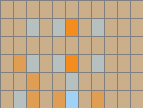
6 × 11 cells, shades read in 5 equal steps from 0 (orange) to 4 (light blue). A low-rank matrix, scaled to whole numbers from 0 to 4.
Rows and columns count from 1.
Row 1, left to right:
2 2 2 2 2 2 2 2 2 2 2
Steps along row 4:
down up down up down up up down same same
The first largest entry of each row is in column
1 3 1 3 6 6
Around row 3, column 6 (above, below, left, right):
0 0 2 2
